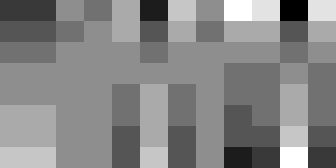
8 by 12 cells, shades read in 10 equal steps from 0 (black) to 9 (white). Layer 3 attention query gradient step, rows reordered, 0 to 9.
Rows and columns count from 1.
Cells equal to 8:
2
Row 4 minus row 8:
-2 -2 0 0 2 -2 2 0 3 2 -4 2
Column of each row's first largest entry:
9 5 3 1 6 1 11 11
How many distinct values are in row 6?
4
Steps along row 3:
same up same same down up same same same down up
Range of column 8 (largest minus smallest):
1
